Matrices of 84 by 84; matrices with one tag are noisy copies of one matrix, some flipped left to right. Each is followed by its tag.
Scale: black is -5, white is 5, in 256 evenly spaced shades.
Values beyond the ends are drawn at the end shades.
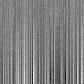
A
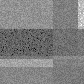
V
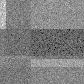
V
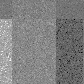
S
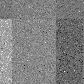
S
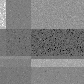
V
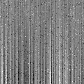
A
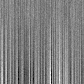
A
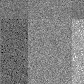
S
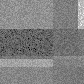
V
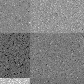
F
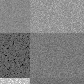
F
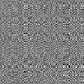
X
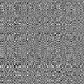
X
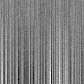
A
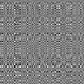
X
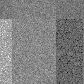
S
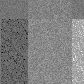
S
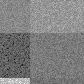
F
